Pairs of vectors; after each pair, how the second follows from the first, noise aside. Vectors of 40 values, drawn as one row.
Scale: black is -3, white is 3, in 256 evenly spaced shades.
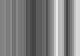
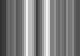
wrapped around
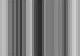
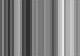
wrapped around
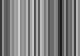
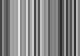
copied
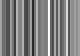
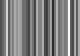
wrapped around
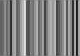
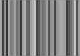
wrapped around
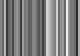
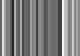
wrapped around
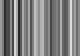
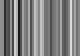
copied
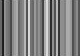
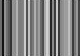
copied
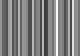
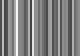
wrapped around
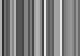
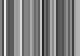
wrapped around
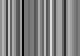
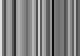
wrapped around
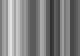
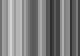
copied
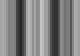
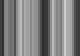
wrapped around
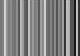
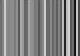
copied
